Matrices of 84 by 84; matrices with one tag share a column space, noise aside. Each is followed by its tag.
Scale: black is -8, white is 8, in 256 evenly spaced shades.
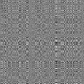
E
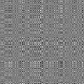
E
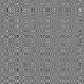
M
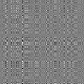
E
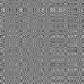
M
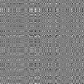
M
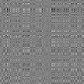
M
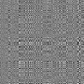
E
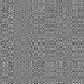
E
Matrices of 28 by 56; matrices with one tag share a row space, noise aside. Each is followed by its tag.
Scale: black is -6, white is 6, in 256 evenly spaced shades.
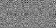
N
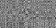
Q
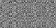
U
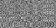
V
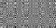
N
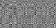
U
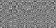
U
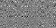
N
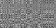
V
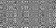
N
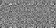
U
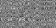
Q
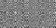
N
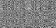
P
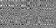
V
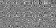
P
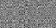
Q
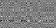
V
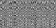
U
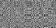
P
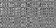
V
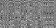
V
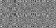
U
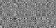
U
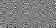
N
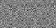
U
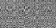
Q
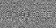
Q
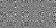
N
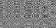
P
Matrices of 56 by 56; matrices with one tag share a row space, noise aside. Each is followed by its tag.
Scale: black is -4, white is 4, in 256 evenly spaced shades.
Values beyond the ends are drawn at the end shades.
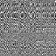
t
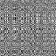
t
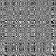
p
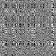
p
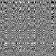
p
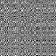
t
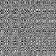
t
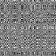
t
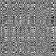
p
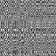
t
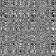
p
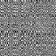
t
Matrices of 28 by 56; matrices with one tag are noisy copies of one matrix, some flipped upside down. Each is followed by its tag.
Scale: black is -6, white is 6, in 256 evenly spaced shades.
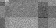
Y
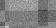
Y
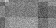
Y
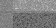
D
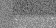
D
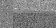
D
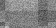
Y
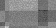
Y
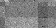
Y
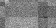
Y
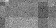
Y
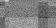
Y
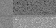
D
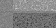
D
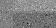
D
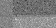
D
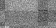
Y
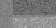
D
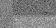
D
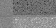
D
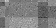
Y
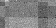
Y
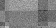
Y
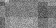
Y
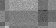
Y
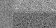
D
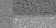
D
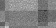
Y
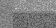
D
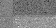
D
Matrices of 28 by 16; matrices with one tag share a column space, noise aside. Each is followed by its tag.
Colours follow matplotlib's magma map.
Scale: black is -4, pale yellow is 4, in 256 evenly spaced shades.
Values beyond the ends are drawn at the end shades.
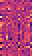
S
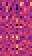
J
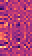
S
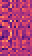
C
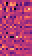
J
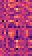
C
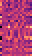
C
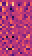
J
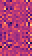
S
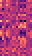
C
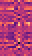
S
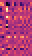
J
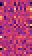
J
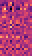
J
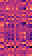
S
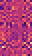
S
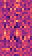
C
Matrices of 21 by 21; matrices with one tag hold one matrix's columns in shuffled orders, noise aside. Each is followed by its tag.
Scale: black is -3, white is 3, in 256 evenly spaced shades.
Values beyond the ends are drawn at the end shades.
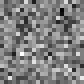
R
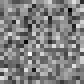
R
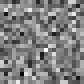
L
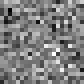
R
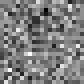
R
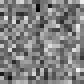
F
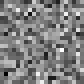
L
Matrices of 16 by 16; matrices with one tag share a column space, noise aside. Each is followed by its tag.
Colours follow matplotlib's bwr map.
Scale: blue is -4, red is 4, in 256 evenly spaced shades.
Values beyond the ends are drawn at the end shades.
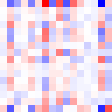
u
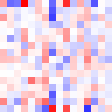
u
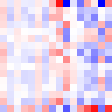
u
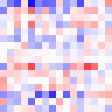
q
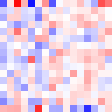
u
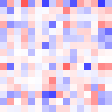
q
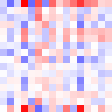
u
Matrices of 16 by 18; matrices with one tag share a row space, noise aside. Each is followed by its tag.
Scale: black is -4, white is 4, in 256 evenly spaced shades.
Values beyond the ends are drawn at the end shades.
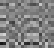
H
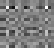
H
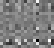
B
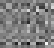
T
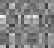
H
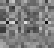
H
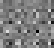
B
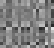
T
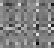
B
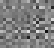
T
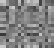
H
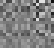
T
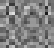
H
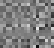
T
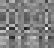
H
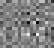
T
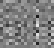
B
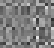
T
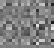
T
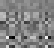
H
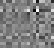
T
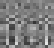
H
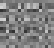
H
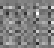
B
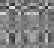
H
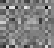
H
